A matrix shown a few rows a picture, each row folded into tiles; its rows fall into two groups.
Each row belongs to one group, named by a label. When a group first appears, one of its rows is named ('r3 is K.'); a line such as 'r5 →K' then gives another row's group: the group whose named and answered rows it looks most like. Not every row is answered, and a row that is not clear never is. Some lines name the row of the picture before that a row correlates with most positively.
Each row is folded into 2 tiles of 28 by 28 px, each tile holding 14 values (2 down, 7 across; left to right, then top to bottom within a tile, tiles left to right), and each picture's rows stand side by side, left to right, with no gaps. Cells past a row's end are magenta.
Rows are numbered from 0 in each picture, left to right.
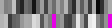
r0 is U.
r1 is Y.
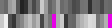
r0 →U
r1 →U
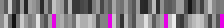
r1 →U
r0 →Y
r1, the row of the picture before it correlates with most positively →1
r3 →U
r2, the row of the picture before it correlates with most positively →1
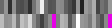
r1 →Y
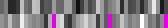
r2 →U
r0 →Y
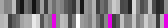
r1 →Y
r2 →Y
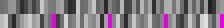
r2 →Y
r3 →Y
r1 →Y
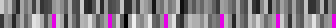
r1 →U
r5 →U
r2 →Y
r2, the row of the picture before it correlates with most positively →2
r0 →Y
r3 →Y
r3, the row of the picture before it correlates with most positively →2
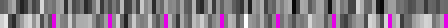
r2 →Y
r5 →Y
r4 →Y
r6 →Y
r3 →U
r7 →U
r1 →U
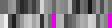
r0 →U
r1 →U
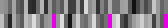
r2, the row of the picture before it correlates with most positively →0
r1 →Y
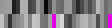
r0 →Y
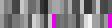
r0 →Y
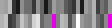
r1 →Y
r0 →Y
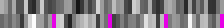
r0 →U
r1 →U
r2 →Y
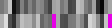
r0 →Y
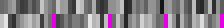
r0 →U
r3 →U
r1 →Y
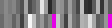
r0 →U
